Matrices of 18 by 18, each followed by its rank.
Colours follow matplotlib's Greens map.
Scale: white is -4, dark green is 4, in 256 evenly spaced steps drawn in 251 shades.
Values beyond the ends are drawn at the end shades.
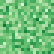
full rank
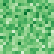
full rank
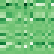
two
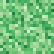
full rank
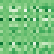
two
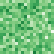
full rank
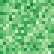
full rank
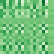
two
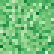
full rank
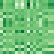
two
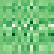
two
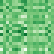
two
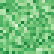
full rank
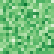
full rank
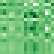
two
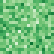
full rank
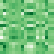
two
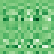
two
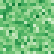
full rank
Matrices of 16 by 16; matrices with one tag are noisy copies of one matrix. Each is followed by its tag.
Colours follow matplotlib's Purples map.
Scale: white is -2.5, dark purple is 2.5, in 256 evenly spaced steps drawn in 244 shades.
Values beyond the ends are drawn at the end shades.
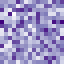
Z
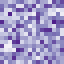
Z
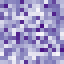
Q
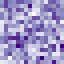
Q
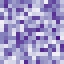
Q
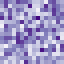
Q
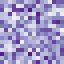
Z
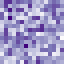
Q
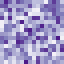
Q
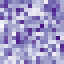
Q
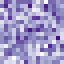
Q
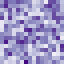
Q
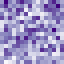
Q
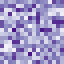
Z
